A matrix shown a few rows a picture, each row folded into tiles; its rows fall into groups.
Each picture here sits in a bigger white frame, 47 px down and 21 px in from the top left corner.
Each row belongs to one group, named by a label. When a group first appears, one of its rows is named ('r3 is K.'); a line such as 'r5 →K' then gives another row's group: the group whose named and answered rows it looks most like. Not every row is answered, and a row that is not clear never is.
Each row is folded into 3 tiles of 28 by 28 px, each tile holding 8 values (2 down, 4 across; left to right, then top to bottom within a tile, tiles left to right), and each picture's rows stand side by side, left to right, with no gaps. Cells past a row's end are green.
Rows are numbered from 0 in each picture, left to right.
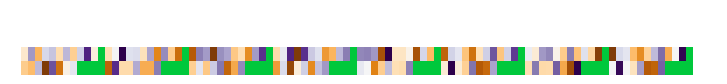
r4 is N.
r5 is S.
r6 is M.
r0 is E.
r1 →M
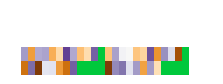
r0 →S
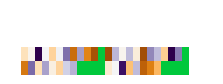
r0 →M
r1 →E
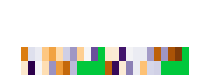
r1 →M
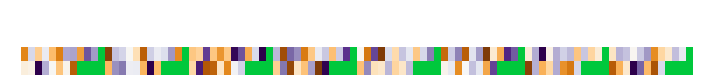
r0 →E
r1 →E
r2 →S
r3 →S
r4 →S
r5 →N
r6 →M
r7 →N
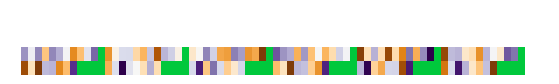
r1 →E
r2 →M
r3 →N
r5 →E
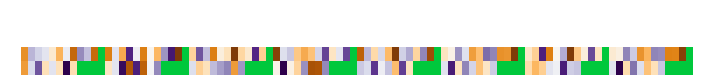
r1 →E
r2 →N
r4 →E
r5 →M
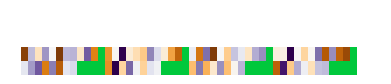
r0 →E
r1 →M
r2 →S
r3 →M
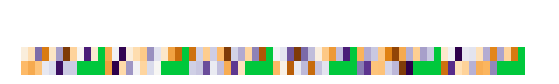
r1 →M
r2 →E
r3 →N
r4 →S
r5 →M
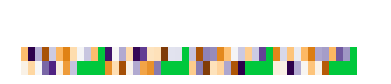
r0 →N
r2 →S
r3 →E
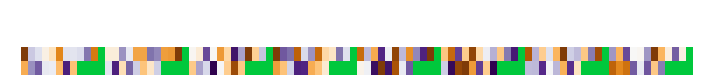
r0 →E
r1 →M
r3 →N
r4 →E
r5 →S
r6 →E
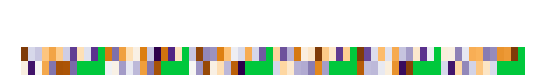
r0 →S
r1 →E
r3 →N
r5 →M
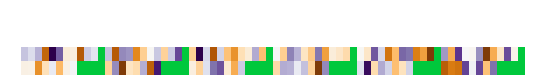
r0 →N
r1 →S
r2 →N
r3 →M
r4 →M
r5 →N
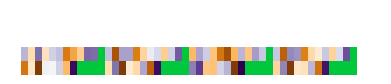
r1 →S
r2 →S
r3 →S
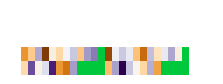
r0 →S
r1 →E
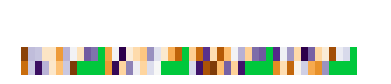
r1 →M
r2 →S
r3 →N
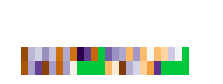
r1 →N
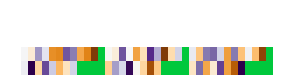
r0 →M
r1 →M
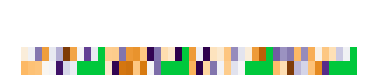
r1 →S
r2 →M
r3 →N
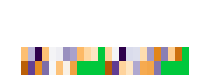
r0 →M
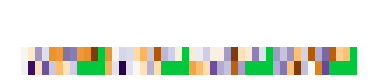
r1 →E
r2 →N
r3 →S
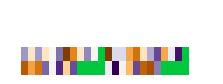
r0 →N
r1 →S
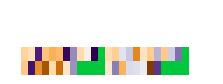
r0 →S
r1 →S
